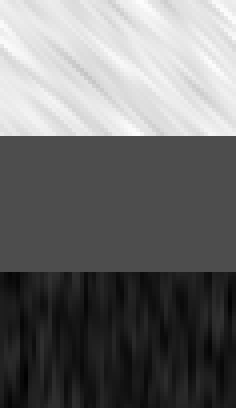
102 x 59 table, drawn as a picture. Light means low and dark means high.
The table splits into 3 rows of 1 panel. Panel 1,1: very low, slanting down to the right, faint in contrast. Panel 2,1: high, flat. Panel 3,1: very high, streaked downward, faint in contrast.
